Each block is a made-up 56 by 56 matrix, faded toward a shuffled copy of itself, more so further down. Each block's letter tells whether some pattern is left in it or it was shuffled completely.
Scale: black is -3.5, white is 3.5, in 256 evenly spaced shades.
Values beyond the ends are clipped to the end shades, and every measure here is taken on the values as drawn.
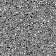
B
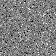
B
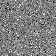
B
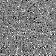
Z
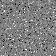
B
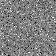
B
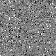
Z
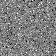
B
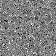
B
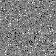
Z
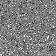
B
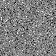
B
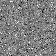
B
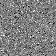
B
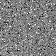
B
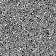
B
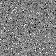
B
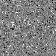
Z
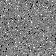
B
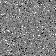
B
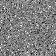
Z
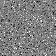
B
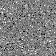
Z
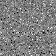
Z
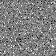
B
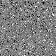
Z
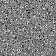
B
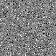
Z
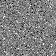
B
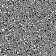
B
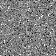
Z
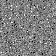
Z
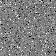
B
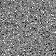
Z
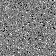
B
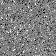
B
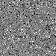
Z
